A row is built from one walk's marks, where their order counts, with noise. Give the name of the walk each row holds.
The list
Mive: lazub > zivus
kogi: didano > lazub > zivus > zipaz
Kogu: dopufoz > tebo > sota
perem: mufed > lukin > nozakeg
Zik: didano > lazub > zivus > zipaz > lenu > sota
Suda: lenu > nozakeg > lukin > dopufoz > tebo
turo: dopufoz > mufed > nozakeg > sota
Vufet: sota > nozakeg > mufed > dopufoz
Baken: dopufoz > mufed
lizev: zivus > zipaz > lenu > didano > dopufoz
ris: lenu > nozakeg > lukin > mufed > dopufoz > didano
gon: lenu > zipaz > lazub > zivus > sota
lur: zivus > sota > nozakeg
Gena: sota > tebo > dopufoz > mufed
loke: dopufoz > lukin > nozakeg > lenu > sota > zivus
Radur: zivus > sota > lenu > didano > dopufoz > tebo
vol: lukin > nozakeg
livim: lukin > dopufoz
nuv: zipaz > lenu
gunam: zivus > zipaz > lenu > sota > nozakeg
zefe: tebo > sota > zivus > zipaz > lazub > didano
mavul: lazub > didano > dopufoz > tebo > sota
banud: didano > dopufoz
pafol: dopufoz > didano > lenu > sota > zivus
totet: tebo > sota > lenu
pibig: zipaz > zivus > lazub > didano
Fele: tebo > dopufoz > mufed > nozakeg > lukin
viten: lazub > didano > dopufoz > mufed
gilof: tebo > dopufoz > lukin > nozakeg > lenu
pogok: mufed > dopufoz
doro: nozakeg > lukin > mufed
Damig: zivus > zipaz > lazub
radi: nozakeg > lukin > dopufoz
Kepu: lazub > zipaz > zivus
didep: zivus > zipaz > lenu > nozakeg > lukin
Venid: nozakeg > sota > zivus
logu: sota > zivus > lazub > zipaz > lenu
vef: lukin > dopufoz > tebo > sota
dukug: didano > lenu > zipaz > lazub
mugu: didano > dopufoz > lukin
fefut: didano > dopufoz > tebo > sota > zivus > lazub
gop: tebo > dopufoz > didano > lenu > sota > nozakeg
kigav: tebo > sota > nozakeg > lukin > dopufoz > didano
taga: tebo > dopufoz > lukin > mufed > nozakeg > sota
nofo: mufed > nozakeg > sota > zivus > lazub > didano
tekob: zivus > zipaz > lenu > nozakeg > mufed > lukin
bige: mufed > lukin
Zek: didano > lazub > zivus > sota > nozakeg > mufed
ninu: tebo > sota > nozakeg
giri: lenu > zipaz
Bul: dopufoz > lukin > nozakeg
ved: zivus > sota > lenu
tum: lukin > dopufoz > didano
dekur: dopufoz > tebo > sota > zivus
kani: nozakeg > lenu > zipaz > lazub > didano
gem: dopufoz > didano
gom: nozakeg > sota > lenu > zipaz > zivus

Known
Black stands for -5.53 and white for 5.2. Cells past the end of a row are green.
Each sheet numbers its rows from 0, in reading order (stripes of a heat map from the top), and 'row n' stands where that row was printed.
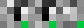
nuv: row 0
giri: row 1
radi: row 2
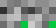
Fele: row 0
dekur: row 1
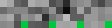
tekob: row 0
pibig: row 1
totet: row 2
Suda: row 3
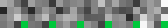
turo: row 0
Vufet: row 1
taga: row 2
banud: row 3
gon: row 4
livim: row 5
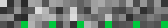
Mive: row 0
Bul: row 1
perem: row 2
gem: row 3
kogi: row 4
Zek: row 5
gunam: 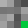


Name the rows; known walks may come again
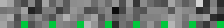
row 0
gunam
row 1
mavul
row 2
kigav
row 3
Radur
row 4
viten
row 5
ris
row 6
loke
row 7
Mive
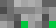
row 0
mugu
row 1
didep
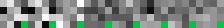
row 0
Baken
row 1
pogok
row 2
livim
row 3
Zik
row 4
banud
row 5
totet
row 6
pafol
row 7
gilof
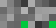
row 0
gom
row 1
Venid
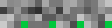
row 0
dekur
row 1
zefe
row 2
gem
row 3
tum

